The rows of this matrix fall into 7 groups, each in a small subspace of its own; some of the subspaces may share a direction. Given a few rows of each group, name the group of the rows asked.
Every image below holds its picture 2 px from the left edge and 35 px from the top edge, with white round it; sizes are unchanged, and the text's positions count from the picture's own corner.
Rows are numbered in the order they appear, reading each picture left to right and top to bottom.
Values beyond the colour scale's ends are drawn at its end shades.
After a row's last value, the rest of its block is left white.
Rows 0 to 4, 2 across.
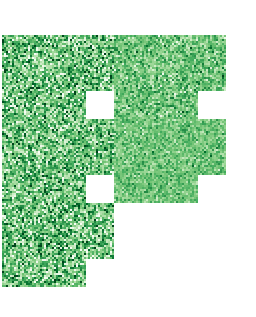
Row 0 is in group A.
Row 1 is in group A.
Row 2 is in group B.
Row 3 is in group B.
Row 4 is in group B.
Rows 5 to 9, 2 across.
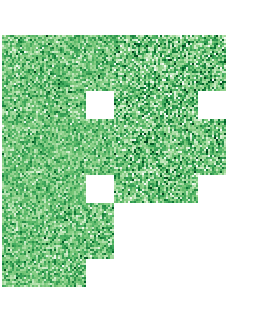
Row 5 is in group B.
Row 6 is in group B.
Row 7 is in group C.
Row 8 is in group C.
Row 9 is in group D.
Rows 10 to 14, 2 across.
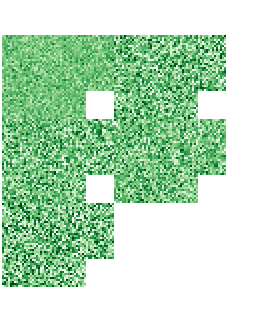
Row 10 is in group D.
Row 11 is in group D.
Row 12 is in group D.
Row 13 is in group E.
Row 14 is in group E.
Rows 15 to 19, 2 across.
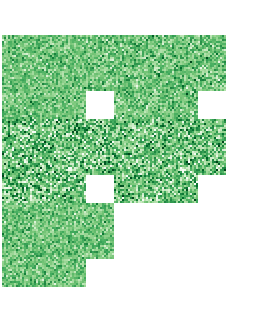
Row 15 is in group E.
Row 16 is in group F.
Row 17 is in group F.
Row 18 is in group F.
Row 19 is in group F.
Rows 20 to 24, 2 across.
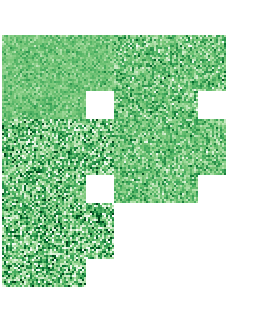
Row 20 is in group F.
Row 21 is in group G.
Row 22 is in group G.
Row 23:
C
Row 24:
D
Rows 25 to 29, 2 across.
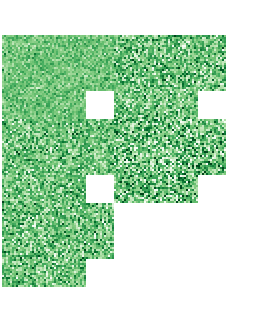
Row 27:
E
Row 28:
B
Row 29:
C
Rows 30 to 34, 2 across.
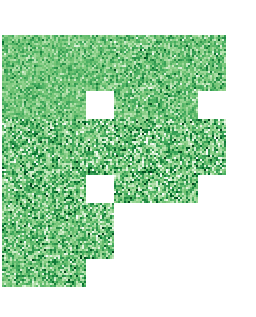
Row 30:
G
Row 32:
D
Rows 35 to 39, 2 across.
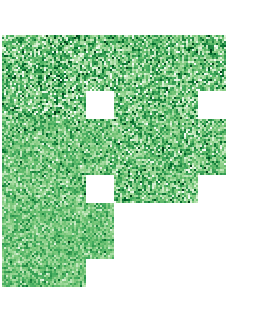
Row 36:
D
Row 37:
G
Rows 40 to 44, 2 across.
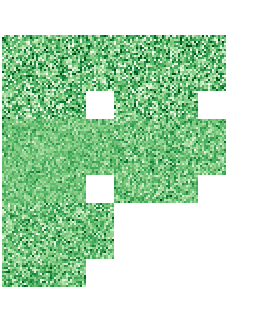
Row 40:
E
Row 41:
G
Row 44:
F
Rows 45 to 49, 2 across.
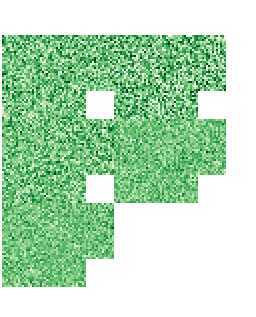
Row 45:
F
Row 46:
C
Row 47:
D
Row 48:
C
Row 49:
D
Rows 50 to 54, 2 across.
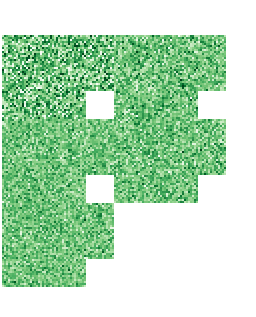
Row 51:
F
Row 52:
E
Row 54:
D
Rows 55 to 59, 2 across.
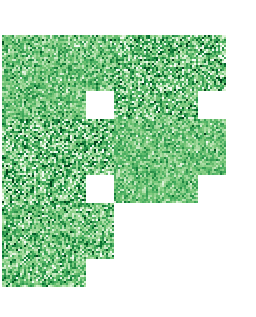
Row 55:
G
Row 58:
F
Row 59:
B
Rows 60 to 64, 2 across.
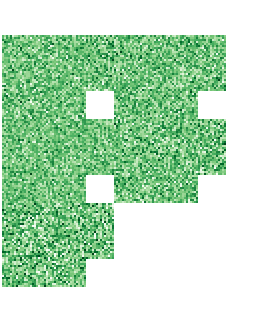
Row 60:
D
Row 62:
C
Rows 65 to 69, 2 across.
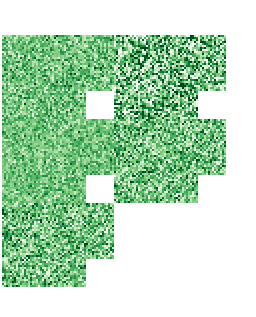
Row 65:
C
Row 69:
B
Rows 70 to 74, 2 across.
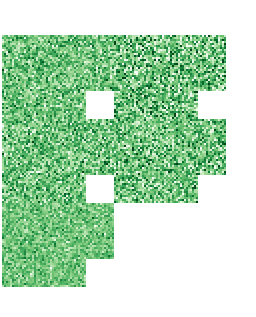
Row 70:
B
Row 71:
G
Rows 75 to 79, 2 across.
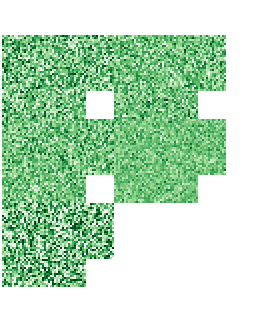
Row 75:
B
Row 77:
E
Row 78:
B
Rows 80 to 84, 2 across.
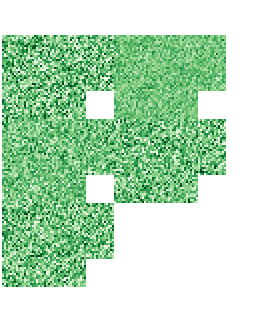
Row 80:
F
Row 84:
G
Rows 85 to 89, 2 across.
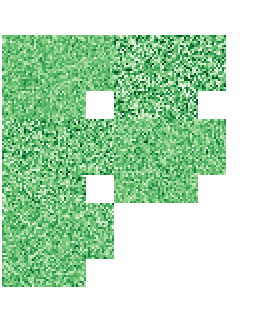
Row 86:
F
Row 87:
G
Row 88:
C
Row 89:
D
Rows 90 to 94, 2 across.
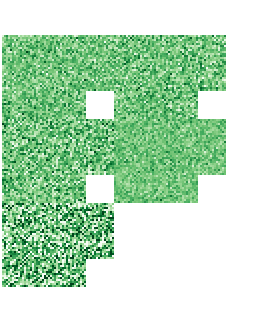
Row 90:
F
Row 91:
D
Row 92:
D
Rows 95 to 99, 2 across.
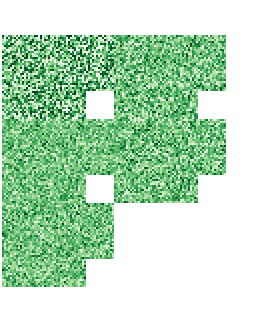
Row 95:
D
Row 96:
F
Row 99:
G
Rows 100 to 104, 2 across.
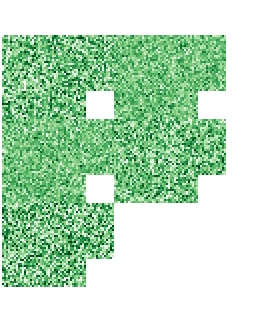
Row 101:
E
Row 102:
G
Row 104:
C
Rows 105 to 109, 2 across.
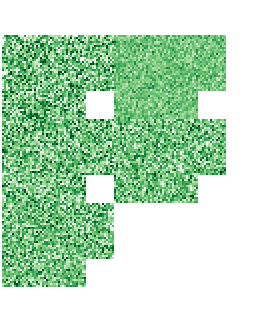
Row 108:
F
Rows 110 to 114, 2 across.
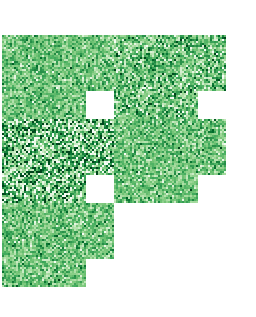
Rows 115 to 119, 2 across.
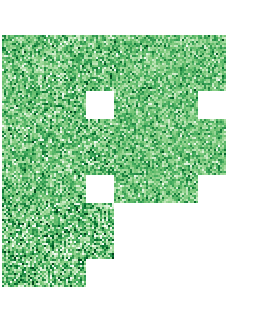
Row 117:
F
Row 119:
C
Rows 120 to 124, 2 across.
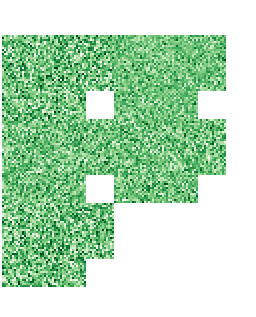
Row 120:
B
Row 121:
D
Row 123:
E
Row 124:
B
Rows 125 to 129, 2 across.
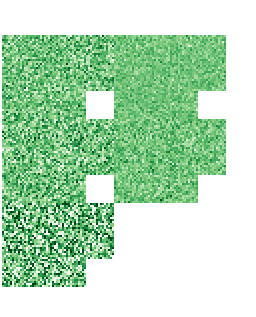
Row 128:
B
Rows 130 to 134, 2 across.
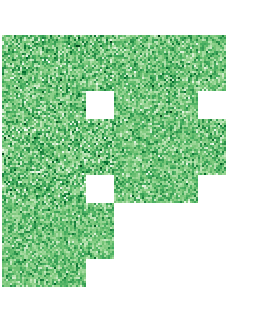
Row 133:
D
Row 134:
F
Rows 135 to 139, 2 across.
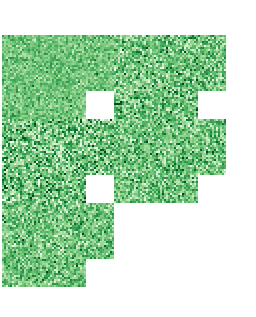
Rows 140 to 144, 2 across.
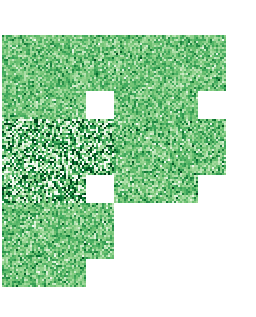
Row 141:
C
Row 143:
G
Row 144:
C
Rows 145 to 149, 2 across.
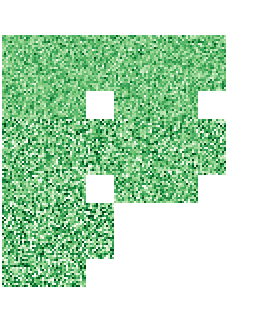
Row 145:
F
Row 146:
B
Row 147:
D
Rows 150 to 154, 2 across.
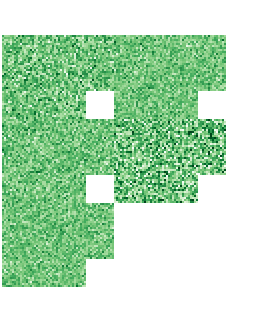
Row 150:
F
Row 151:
G
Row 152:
G
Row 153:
D
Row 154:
E
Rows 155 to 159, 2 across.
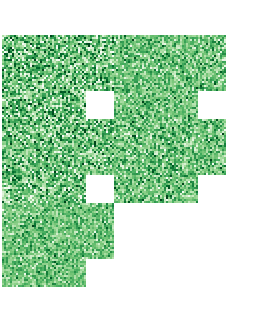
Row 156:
E
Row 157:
F
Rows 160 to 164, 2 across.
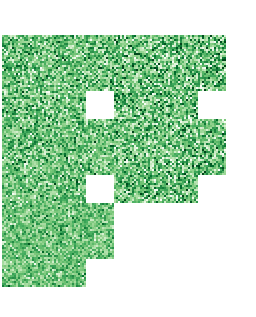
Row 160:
B
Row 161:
E
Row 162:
F
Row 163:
B
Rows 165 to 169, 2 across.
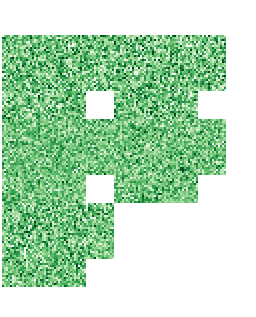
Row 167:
E
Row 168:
F
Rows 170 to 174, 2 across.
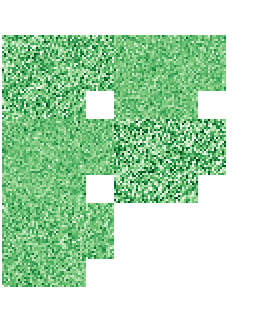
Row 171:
B
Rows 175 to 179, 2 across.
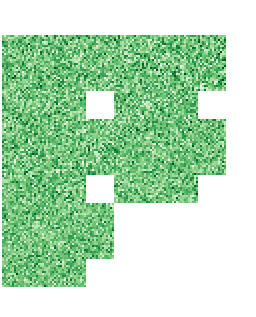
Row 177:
D
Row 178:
G
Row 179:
B
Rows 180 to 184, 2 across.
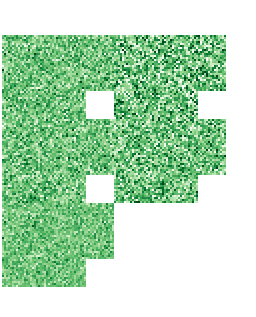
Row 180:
G
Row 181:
F
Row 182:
F
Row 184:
C
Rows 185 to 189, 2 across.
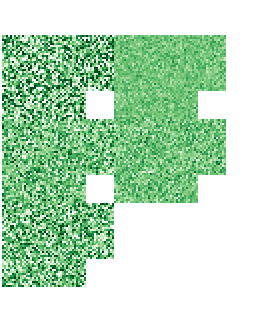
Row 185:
D
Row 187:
G
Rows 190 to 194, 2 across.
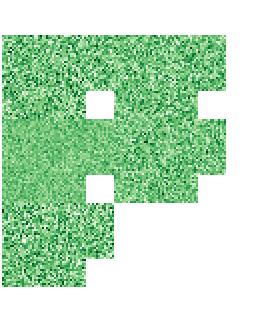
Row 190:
F
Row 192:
C
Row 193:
C
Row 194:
G
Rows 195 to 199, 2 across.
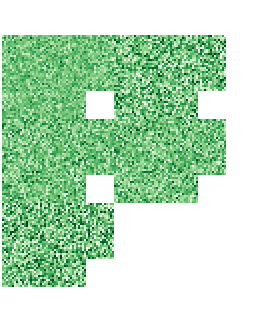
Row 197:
F
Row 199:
D
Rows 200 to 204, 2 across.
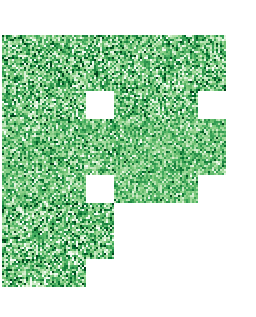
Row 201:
C
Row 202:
B
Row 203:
C
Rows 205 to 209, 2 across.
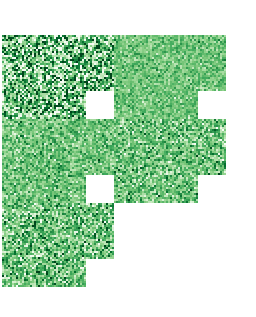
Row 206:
E
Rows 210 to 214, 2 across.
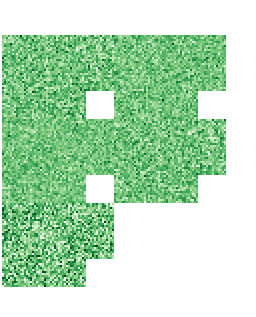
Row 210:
D
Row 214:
B
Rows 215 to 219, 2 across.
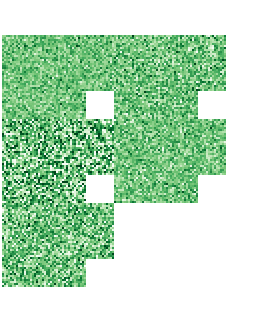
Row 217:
D
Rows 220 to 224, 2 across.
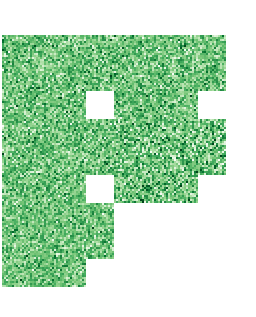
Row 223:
E
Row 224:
D
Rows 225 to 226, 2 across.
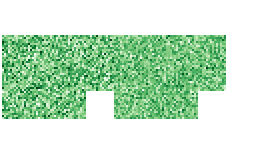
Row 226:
C
